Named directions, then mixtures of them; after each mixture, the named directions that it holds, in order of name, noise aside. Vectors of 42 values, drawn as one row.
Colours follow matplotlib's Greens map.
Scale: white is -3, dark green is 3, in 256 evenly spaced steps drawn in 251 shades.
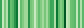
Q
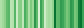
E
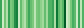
Q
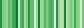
E, Q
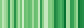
E, Q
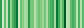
Q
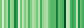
E, Q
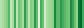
E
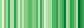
E, Q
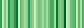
Q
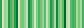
Q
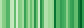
E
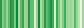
E, Q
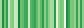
Q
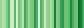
E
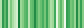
Q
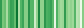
E, Q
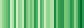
E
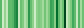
Q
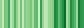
E, Q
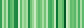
Q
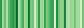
E, Q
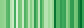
E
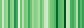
E, Q
